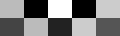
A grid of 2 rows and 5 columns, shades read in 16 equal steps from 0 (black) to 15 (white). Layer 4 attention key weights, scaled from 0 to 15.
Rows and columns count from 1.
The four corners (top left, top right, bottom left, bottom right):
11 12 4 5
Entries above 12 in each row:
1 0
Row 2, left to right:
4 11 2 12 5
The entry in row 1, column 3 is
15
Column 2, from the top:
0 11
